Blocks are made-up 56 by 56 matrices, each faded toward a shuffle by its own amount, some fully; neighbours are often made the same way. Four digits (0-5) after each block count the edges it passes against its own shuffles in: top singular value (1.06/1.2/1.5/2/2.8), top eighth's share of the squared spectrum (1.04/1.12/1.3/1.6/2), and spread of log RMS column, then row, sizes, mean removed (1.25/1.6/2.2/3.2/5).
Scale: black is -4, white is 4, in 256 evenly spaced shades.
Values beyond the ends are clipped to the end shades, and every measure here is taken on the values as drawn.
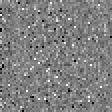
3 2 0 0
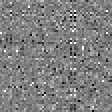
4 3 2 1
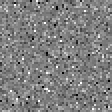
0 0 0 0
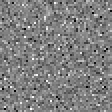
2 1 0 0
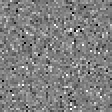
3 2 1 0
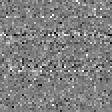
2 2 0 3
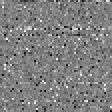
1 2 0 1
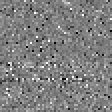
1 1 0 1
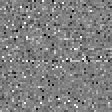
2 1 0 1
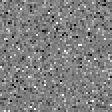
0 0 0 0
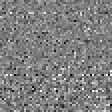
2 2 0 3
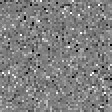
1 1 0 0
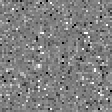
1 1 0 0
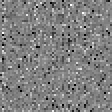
3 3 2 0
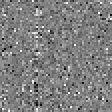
3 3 1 0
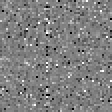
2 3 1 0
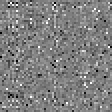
3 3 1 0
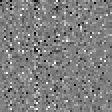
3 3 1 1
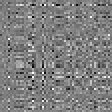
4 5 3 3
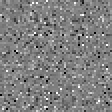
3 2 1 1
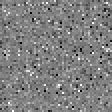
1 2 0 0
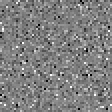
2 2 0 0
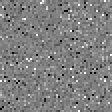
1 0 0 0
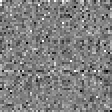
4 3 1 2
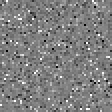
0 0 0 0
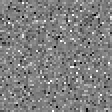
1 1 0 0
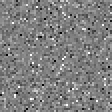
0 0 0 0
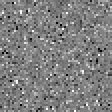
0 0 0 0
